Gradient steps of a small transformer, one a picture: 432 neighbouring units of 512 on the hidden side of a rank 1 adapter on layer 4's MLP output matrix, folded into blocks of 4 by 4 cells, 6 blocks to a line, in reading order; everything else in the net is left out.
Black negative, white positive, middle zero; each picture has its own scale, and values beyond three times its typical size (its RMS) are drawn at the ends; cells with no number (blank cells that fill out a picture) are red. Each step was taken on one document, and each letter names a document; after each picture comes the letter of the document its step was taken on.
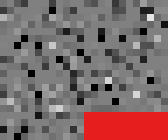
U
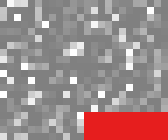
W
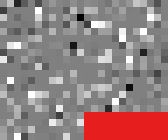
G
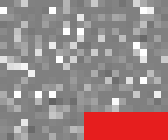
U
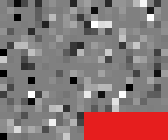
W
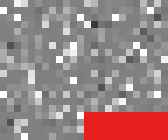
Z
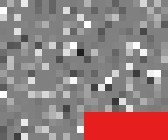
Z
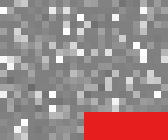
Z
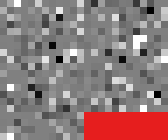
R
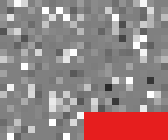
R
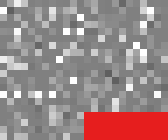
W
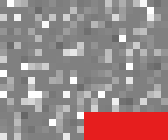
W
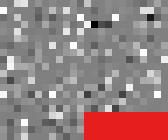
Z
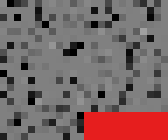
G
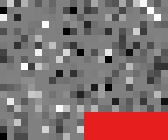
W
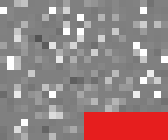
U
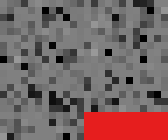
R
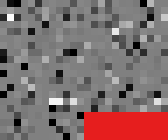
R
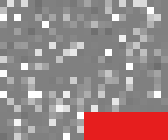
W
